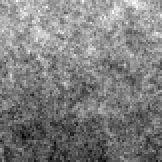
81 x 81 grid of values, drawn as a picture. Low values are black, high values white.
No single row or column stands out from its neighbours. The field climbs toward the top. Overall the values sit about 50% of the way up the scale. The histogram is bell-shaped.
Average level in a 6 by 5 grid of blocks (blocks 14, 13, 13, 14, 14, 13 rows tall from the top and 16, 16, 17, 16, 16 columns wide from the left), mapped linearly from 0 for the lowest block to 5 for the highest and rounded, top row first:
55455
45443
33323
22232
11121
00011
